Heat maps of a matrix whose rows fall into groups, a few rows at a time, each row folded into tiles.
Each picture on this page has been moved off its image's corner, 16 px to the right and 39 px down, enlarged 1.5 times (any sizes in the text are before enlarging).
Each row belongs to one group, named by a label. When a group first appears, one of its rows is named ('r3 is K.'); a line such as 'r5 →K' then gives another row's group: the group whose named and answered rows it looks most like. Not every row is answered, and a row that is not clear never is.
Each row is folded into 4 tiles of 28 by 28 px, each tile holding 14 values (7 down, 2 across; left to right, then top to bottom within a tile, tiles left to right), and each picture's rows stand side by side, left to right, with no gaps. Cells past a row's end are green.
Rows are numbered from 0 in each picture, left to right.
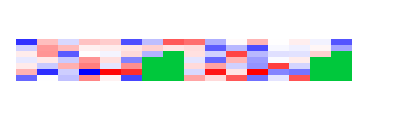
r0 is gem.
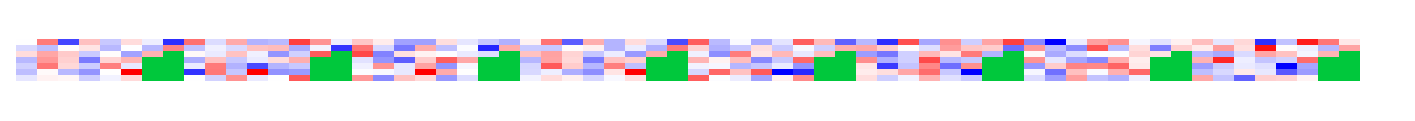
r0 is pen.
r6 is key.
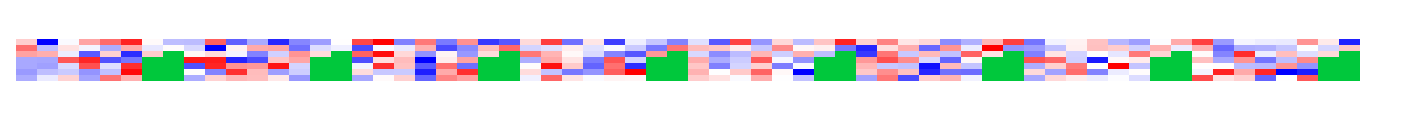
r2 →pen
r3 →pen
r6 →key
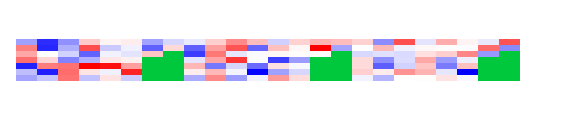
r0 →key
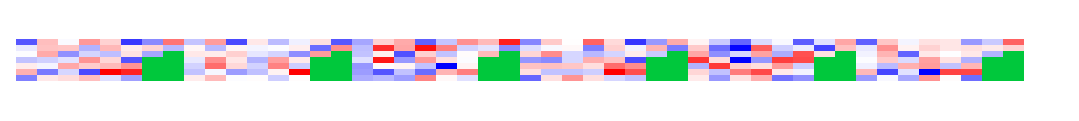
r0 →gem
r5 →gem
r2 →gem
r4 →key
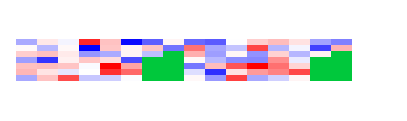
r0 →gem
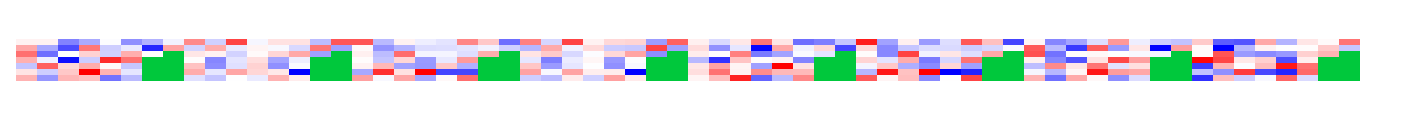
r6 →key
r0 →key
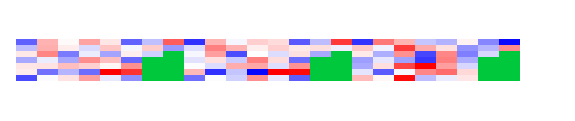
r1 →gem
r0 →gem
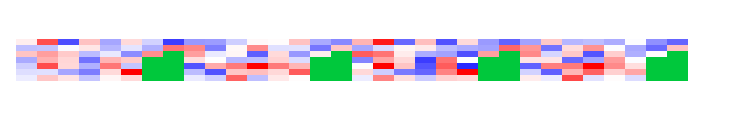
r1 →key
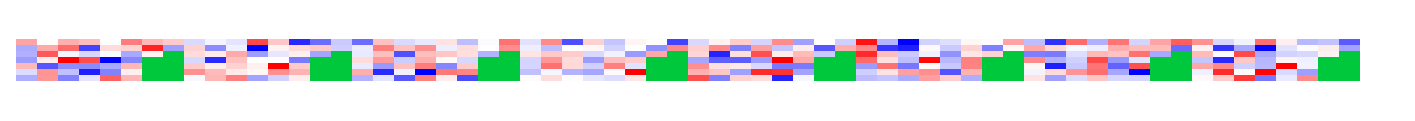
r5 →key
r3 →pen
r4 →key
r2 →gem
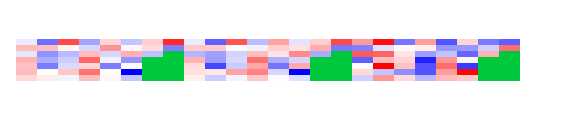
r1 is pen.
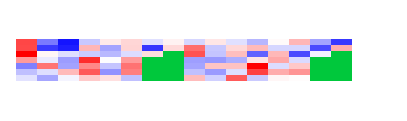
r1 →key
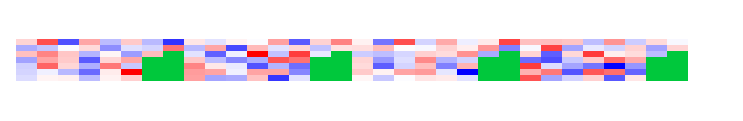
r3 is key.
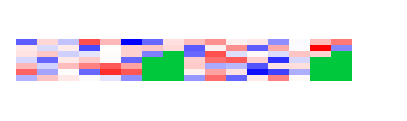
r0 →gem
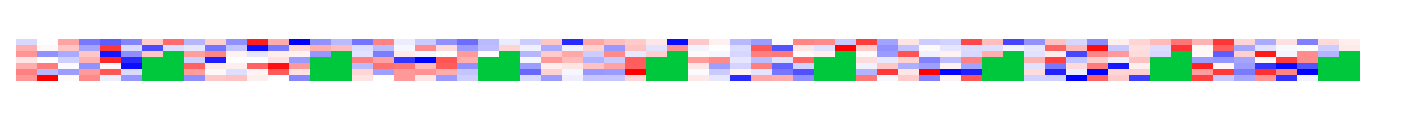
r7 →key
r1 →gem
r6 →gem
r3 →pen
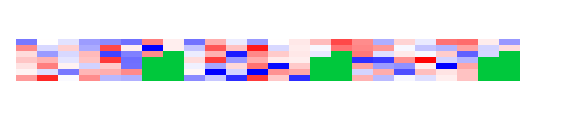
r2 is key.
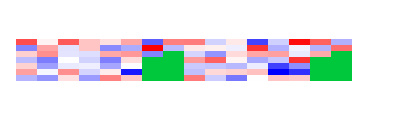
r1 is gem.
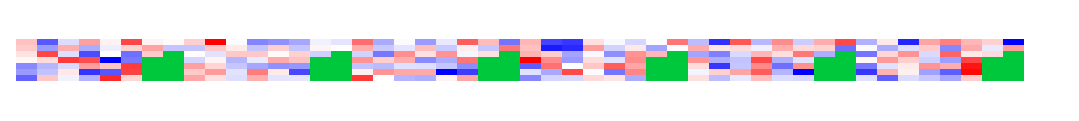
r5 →pen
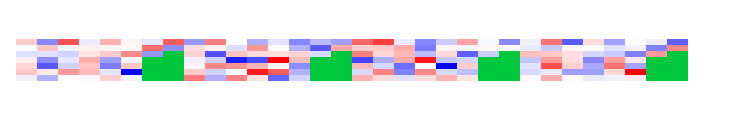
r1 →key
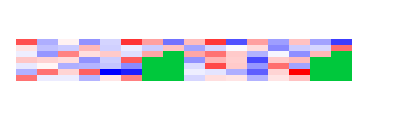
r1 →pen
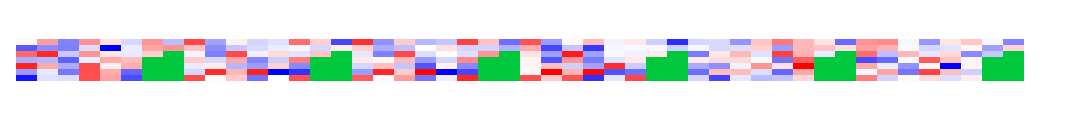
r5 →key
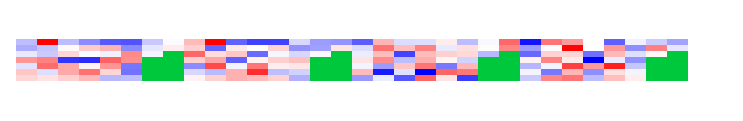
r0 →key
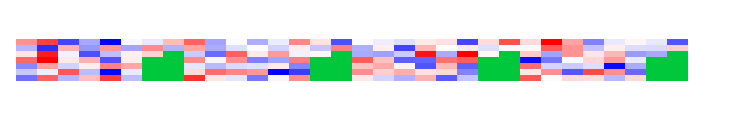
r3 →key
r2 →key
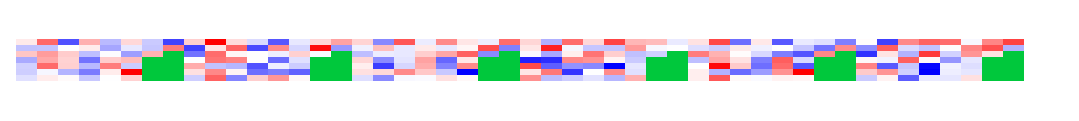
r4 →pen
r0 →pen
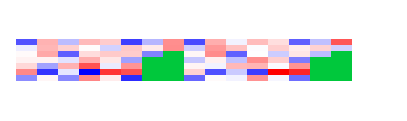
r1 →gem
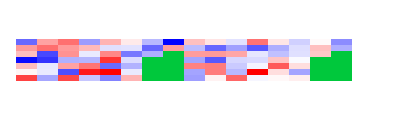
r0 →key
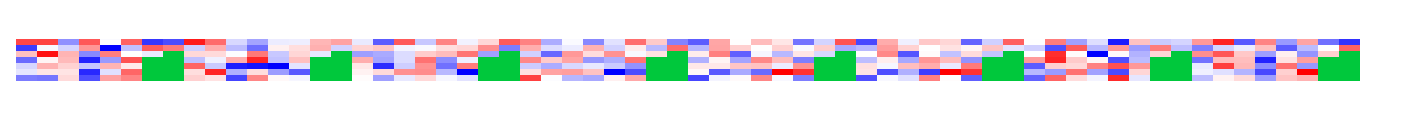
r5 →gem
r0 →pen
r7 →pen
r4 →gem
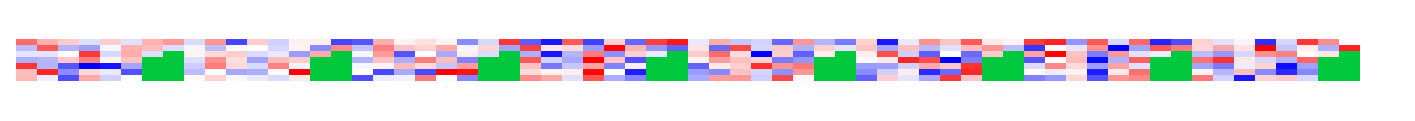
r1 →pen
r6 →pen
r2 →gem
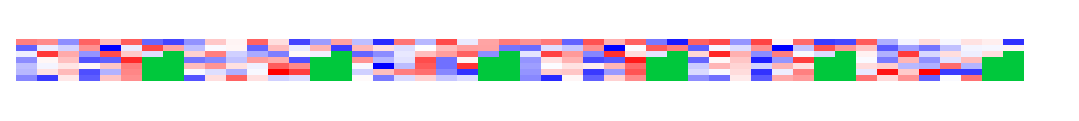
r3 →pen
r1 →gem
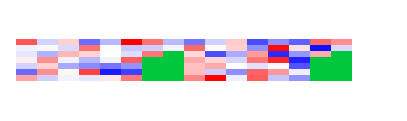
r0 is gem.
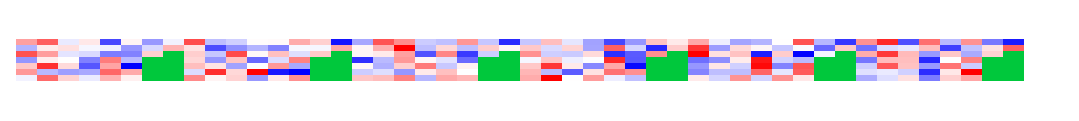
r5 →pen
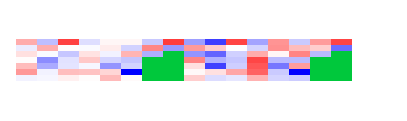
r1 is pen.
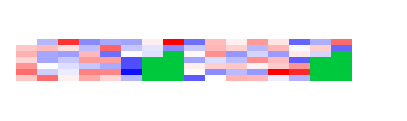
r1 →gem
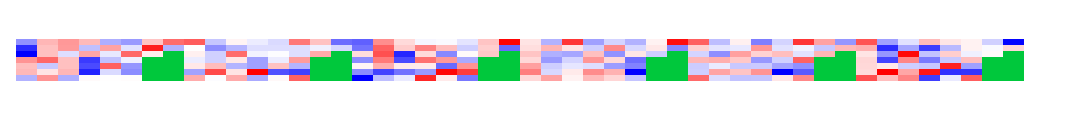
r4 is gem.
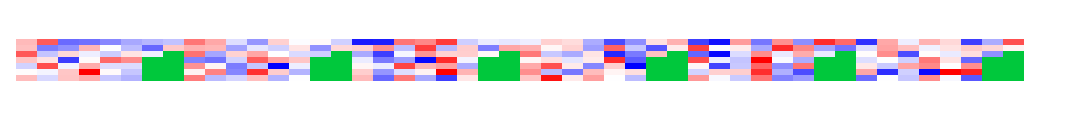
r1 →key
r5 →gem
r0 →key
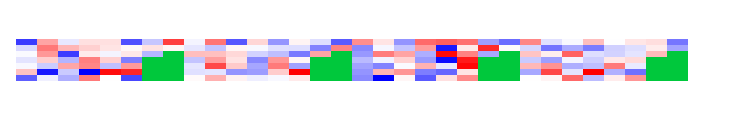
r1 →pen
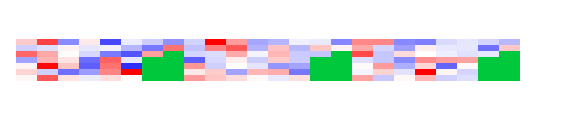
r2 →key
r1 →key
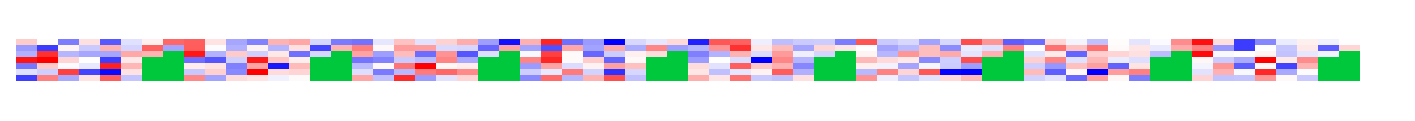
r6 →gem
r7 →key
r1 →key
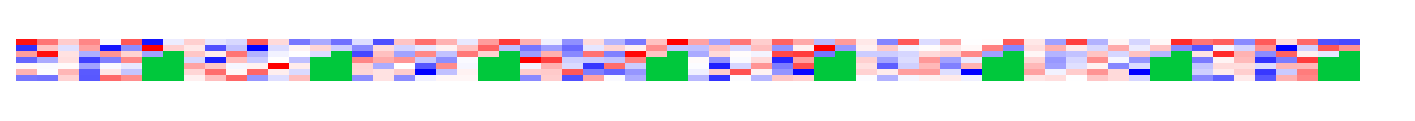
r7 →pen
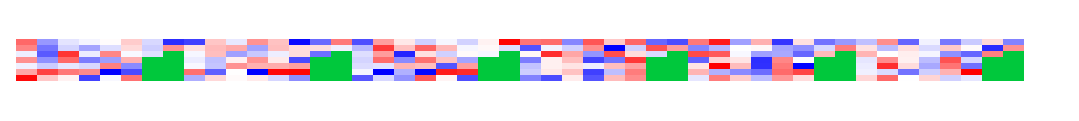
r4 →pen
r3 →pen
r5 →pen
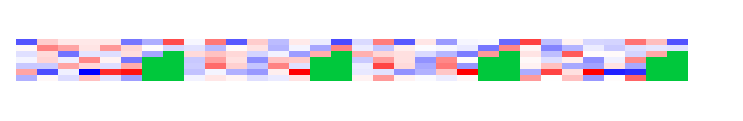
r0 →gem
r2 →pen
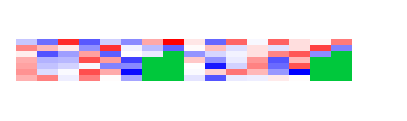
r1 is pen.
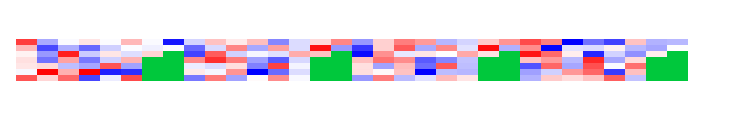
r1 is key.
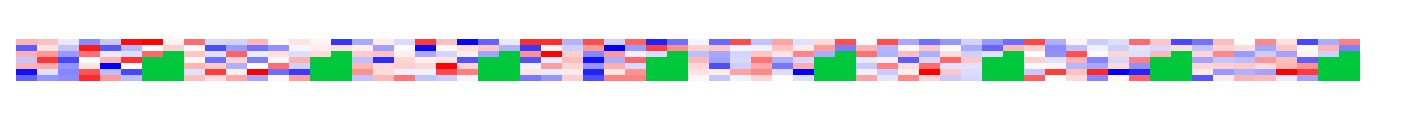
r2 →gem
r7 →gem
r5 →key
